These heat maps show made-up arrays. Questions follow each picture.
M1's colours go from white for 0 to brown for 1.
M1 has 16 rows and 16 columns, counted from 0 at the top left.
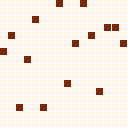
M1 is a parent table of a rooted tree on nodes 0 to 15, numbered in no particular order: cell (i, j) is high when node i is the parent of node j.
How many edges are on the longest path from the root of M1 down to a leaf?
8
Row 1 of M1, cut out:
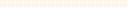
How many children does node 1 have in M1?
0
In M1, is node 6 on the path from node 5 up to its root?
yes
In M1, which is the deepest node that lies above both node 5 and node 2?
13
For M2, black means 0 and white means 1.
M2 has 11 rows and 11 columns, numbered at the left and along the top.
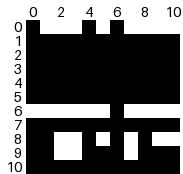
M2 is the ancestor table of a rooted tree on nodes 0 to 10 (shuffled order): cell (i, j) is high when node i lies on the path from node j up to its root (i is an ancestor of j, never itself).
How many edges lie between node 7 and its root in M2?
4
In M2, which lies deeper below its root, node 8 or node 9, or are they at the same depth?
node 9
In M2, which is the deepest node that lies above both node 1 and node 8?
0
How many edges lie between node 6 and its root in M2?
0
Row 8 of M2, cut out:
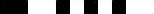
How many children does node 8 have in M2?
3
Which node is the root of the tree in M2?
6
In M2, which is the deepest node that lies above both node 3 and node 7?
9
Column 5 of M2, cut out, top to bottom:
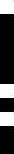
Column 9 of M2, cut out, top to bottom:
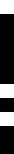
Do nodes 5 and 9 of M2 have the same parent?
yes
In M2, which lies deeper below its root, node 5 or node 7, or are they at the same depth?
node 7
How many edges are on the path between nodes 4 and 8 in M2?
3
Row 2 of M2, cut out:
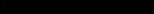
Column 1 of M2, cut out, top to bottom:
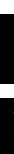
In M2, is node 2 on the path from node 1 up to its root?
no
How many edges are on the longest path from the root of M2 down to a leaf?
4
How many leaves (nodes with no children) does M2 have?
7
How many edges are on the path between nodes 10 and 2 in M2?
3
